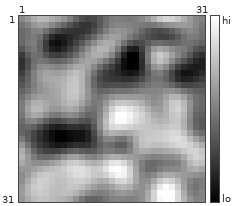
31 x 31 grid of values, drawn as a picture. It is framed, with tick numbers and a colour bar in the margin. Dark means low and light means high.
There are no lone odd cells. The halves do not mirror each other. The bottom right is the ninth with the highest average.
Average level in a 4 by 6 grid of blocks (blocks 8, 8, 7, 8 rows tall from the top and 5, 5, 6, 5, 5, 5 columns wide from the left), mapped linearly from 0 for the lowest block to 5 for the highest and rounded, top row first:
2 1 2 1 3 2 | 3 4 3 2 3 1 | 2 0 2 5 5 4 | 4 5 4 4 4 4
